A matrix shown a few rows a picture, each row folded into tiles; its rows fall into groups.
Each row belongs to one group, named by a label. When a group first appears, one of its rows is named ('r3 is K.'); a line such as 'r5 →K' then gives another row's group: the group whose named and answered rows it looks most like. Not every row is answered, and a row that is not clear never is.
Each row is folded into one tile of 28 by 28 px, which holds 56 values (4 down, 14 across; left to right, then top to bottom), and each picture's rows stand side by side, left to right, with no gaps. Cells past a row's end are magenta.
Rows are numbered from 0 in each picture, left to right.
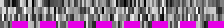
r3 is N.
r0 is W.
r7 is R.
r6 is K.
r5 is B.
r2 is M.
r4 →W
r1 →B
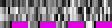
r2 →R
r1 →K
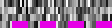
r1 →W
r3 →N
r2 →R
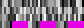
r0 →N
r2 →W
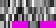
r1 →N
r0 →W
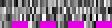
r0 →K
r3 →R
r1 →R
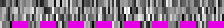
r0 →K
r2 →B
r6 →W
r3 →R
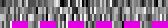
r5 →K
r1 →K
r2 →W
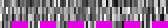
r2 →R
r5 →B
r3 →K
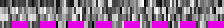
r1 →M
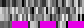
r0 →M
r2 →N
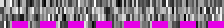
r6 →M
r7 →N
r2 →R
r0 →B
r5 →M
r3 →R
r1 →K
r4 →W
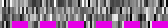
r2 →M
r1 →M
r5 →W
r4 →K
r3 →B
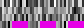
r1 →M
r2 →W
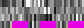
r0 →M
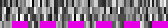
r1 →B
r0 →K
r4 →B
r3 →B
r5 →R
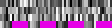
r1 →N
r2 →M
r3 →W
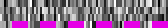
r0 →B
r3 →R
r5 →B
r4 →W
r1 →B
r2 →R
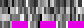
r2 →K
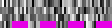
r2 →B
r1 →B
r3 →N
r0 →B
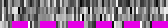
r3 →M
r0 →R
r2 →N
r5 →K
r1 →K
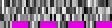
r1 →N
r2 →N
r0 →W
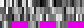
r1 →W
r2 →K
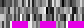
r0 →K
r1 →R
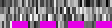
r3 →M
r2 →N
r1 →M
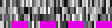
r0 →R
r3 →W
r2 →N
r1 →B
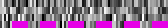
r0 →W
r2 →W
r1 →W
